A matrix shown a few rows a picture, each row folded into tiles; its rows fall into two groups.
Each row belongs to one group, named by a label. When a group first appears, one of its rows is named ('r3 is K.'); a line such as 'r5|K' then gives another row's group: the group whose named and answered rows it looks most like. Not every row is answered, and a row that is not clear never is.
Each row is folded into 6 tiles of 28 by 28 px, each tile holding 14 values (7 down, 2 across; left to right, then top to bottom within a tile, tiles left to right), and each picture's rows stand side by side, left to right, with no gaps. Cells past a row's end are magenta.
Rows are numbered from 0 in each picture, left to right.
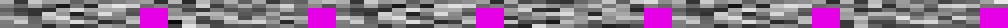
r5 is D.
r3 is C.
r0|D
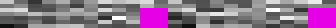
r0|C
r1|C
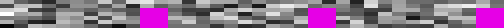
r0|C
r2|D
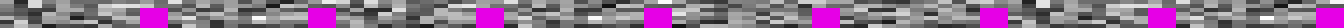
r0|D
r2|D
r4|C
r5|C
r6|D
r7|D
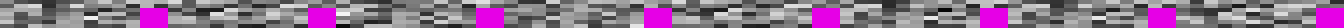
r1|D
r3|C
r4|D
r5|C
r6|C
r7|D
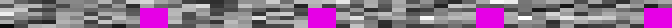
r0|C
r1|C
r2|D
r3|D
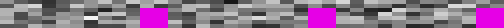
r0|C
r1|C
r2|D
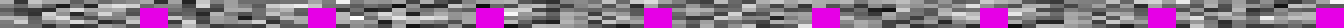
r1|D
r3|C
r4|C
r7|D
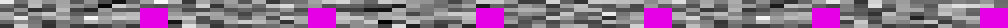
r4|D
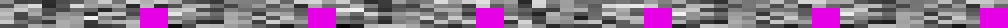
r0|C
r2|C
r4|C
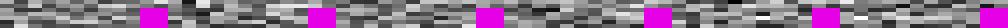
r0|D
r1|D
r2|C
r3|D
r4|C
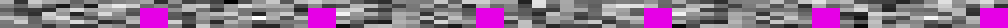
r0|D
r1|C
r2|C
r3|D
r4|C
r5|C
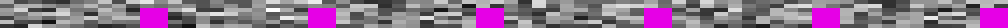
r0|C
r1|C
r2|C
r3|D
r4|D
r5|C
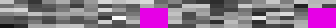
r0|C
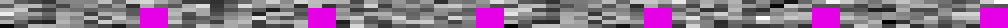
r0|C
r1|C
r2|D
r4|D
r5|D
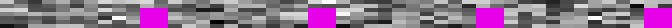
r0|C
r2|C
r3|C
